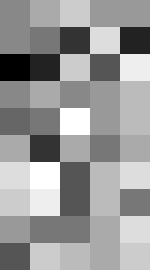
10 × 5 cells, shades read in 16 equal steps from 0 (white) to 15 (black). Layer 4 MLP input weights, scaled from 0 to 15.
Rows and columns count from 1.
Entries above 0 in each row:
5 5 5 5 4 5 4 5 5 5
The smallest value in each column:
2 0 0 2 1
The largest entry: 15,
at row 3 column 1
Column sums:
71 63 62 56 48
